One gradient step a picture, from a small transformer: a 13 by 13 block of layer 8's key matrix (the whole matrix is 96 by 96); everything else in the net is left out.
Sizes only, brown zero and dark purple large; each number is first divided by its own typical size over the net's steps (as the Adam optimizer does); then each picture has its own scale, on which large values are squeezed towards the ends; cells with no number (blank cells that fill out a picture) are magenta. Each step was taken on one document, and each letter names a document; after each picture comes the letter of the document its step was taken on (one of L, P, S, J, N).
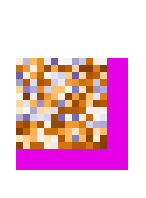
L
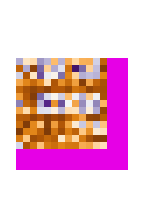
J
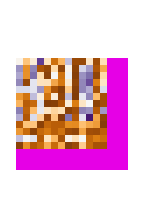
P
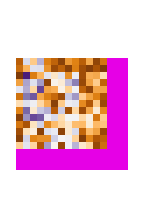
L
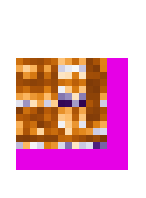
J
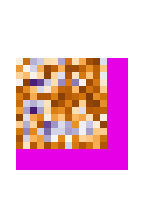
L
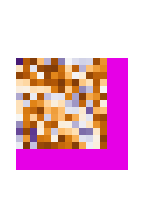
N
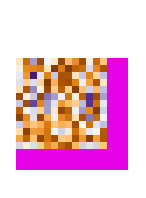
N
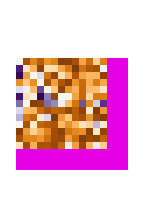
J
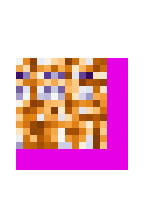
P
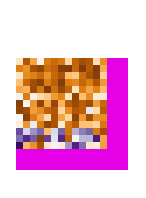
N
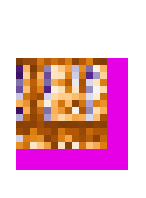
P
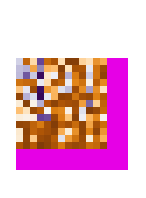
P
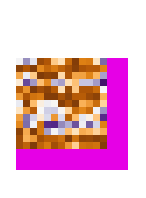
L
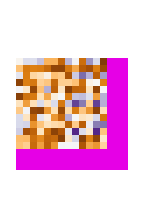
N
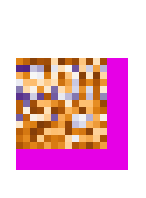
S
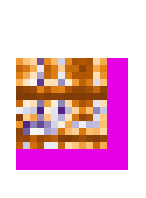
L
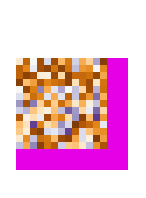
N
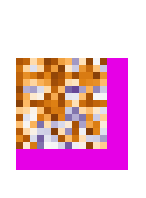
S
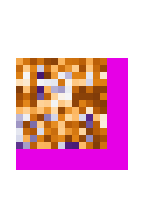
P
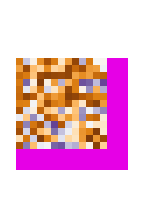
L
